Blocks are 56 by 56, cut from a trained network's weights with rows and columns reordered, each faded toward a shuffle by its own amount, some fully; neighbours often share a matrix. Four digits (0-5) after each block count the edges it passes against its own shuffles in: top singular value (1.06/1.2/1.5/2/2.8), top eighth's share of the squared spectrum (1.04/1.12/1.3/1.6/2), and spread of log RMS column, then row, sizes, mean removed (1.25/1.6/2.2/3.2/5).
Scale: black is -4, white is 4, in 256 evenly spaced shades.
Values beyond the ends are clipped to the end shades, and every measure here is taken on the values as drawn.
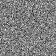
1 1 0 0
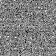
1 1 0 0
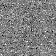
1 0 0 0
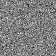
1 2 1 1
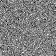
0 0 0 0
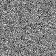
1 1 0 0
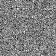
1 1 0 0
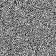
0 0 0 0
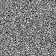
0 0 0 0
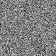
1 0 0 0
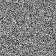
0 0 0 0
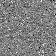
0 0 0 0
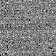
2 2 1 0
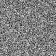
0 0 0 0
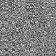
3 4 1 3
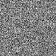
2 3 1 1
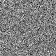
0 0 0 0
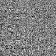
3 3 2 1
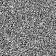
1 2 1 0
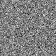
0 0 0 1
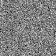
1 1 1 0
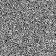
2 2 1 0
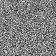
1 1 0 0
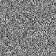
2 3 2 2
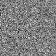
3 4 1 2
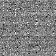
2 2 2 0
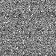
1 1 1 0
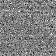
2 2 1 0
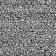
2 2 1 0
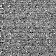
2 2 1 0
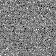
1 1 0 0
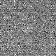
2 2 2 0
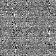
3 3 2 0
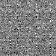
2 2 2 0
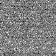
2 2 1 0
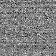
2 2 1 0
